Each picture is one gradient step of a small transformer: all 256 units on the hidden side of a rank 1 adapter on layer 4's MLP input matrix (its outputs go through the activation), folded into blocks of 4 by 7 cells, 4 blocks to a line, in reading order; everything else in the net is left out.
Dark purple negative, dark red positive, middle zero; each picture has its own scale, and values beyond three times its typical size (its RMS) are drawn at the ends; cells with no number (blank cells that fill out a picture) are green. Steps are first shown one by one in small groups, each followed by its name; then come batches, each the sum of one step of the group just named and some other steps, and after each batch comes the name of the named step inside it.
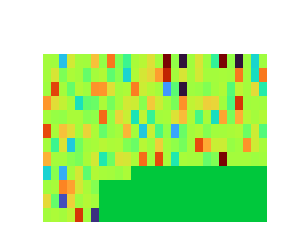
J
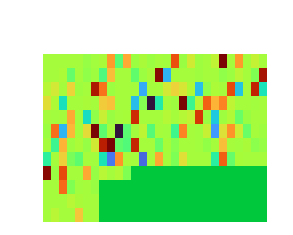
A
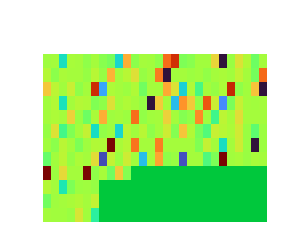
A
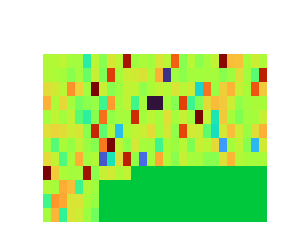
A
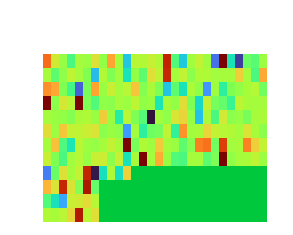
J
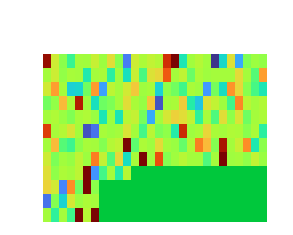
J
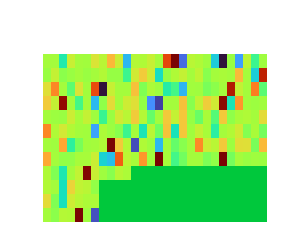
J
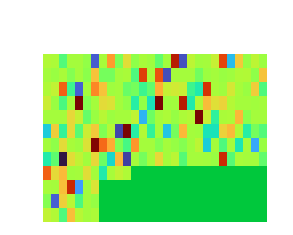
A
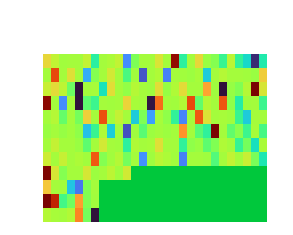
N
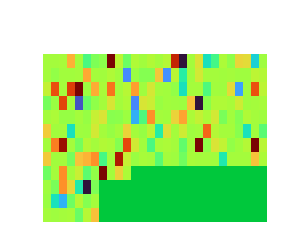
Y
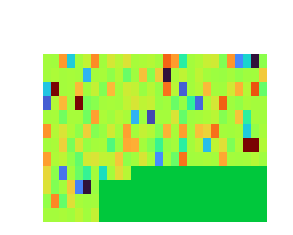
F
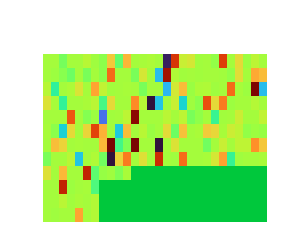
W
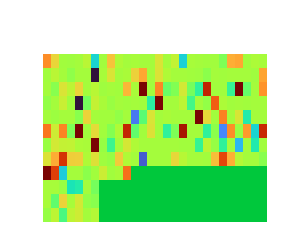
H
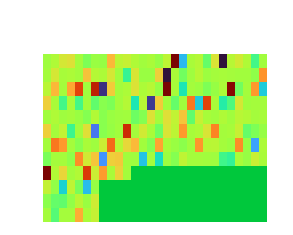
Y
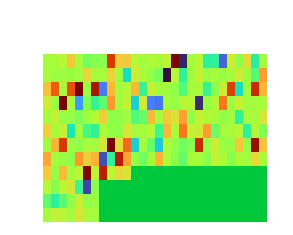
Y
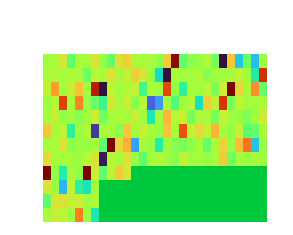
F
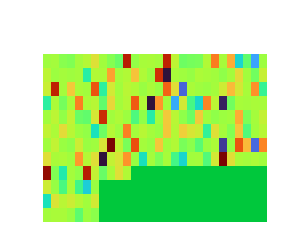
F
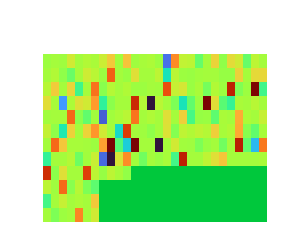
W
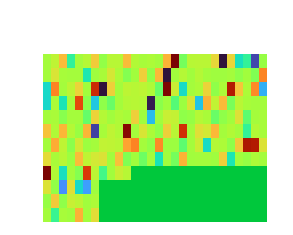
F
